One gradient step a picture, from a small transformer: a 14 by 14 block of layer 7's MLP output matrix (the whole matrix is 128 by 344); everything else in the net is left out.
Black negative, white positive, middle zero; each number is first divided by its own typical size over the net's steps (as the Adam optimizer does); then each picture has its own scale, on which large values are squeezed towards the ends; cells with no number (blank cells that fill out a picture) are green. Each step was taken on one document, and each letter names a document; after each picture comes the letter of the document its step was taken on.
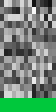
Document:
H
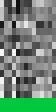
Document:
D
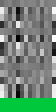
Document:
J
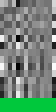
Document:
J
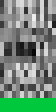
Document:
H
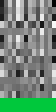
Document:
J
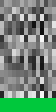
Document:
H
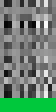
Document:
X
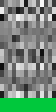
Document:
H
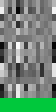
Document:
J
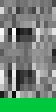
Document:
D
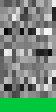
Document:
X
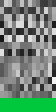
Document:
H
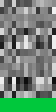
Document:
D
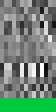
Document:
X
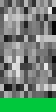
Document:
X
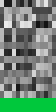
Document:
D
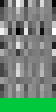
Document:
J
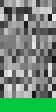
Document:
H
